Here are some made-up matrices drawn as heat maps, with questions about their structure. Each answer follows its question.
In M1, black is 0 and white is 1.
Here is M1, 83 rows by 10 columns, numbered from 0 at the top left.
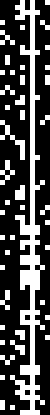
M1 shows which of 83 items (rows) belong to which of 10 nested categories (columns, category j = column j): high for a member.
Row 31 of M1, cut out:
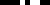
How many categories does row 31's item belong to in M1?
3
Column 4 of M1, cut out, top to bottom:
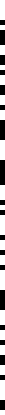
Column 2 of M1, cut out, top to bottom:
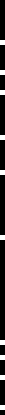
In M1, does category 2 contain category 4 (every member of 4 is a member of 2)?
no
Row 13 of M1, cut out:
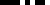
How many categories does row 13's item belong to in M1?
3
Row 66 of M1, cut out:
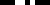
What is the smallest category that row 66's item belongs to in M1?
3
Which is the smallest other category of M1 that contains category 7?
4
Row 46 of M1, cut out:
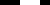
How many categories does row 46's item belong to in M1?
4
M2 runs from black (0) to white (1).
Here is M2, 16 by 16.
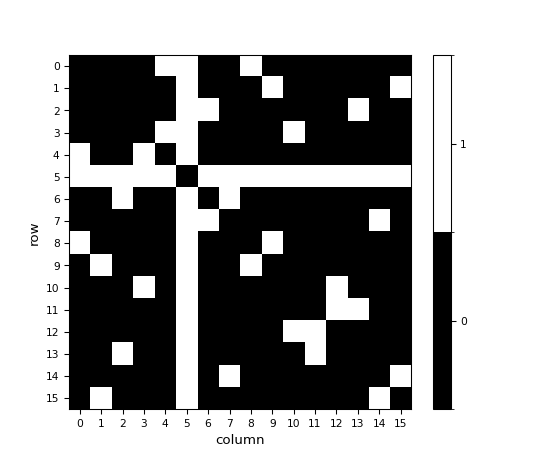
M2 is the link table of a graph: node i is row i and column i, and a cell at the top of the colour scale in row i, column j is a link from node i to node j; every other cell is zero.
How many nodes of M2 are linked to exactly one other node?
0
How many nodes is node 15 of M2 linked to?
3
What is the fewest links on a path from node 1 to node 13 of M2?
2
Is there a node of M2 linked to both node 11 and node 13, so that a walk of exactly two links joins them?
yes
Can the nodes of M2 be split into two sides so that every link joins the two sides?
no
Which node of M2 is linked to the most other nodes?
node 5
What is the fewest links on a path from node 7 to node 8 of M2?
2
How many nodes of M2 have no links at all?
0
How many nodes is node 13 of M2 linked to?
3
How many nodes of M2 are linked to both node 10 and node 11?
2
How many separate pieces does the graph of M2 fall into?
1
